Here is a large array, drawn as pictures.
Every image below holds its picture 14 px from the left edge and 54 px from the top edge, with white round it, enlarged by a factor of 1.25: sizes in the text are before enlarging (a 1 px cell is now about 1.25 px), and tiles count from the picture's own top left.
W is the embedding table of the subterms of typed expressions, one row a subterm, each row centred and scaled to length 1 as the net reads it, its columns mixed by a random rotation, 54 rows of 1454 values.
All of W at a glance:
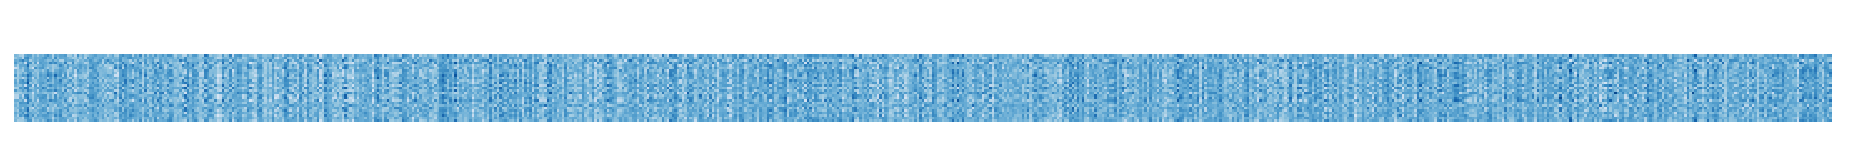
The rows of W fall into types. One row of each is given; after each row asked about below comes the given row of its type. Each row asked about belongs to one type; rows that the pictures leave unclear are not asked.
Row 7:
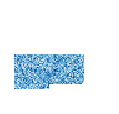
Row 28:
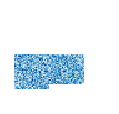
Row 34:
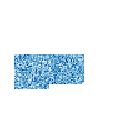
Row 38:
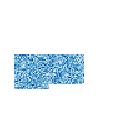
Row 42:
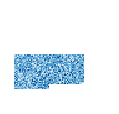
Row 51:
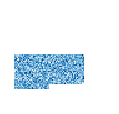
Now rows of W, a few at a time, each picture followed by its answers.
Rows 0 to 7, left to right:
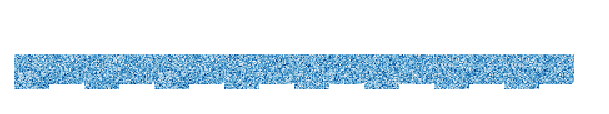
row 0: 42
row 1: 51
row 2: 42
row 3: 34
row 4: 34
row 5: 28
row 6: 7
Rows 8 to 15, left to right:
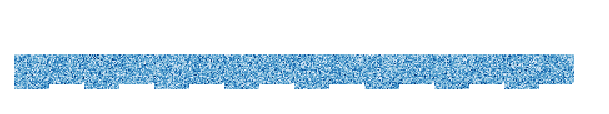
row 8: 51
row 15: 7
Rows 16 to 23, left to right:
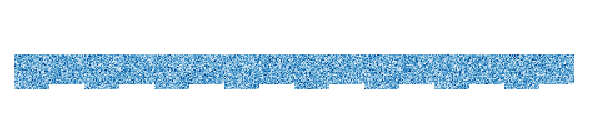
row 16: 28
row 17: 7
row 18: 7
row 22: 28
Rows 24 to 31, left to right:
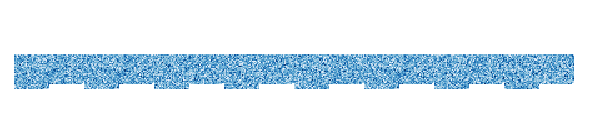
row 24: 7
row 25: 7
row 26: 34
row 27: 34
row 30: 51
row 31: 51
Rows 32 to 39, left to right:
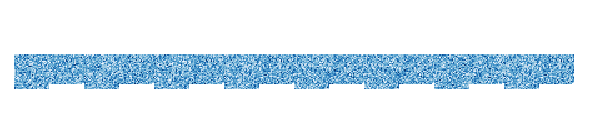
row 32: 34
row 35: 34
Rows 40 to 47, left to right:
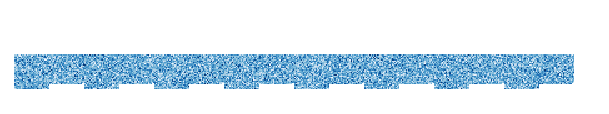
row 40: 51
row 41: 38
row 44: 34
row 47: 7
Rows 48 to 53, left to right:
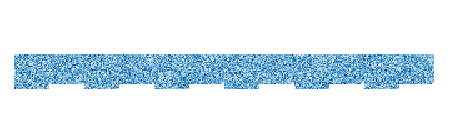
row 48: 34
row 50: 42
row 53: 7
